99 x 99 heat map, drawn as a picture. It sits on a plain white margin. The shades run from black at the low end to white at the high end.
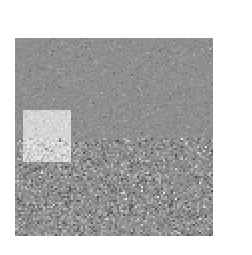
Odd patch: higher, in the middle left. Ninth with the highest average: middle left. Histogram: skewed, a long tail of high values. Stripes: none. Average level on the scale: 60%. Seam: horizontal, 50% of the way down, the top part calmer.
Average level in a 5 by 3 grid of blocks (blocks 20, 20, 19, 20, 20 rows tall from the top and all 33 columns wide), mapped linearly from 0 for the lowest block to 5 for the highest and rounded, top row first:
0 0 0
1 0 0
5 0 0
1 0 0
0 0 0
